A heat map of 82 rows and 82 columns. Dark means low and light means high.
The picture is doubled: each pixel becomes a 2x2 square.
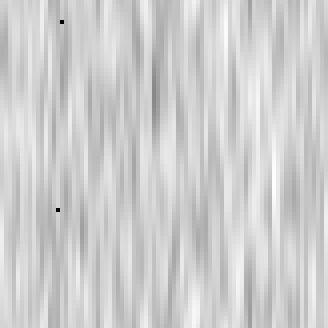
Mirror symmetry: none. Grain: streaks running down. Lone odd cells: 2, each lower than its neighbours. Average level on the scale: 80%.
